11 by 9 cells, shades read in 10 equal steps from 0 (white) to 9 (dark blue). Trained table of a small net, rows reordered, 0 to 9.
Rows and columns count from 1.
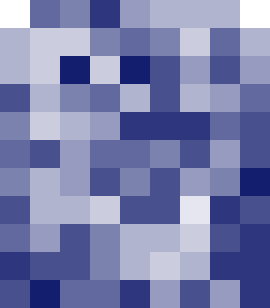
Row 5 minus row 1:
5 -4 -2 -4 4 5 5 3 7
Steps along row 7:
down up up down up down up up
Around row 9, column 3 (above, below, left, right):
3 7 4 5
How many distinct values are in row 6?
4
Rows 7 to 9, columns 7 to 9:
4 5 9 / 1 8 7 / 2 7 8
